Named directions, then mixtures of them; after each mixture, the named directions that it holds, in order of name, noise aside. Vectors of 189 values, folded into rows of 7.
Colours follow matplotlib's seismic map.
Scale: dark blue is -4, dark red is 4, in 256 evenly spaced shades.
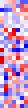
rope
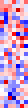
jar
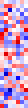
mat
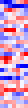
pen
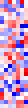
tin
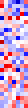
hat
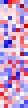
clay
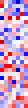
hat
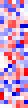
tin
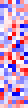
rope, tin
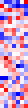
hat, jar, pen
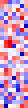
clay, jar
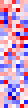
jar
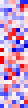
rope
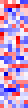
mat, pen, tin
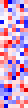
clay, mat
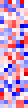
tin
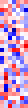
rope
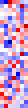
clay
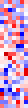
mat, tin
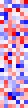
jar, pen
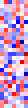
clay, hat, tin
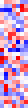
rope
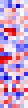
pen, rope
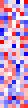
hat, jar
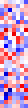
mat, rope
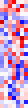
clay, jar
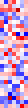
jar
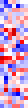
pen, rope, tin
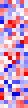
tin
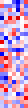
hat, pen, rope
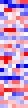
pen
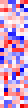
clay, rope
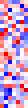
clay, mat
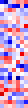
clay, pen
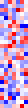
jar, tin
